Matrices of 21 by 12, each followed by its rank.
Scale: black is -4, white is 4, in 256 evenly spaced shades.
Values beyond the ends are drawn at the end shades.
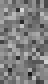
full rank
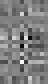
two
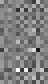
two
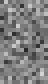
full rank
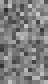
full rank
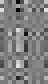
two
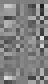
two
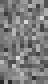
full rank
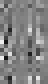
two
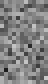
full rank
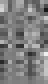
two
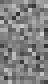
full rank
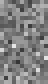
full rank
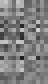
two
